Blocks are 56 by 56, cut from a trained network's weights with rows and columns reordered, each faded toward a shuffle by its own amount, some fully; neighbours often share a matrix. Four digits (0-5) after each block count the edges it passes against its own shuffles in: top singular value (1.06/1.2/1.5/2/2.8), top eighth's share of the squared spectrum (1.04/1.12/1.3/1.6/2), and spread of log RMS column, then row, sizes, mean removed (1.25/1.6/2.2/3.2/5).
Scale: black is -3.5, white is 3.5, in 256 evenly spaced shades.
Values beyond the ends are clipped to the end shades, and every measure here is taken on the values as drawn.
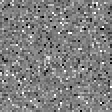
0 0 0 0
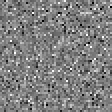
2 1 0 1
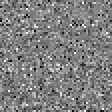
2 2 0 1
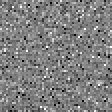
1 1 0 0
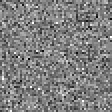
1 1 0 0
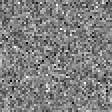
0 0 0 0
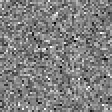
1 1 0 0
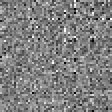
3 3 2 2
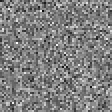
2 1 0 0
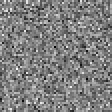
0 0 0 0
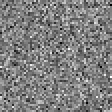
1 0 0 0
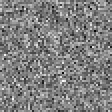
1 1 0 0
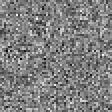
2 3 0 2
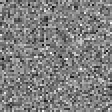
0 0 0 0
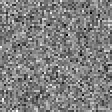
0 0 0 0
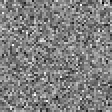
0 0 0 0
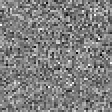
2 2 0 1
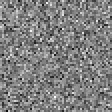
1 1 0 0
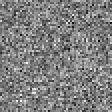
2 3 1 1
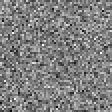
2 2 0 0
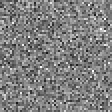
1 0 0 0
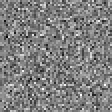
2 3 1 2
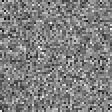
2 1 0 0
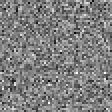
2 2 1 0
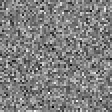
1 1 0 0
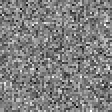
1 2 0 1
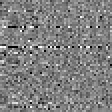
4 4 1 2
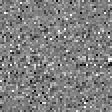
3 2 0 1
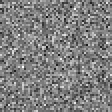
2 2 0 0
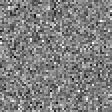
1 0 0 0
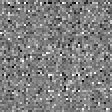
3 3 0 2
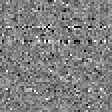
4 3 1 2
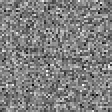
1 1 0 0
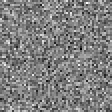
1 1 0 1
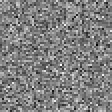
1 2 0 0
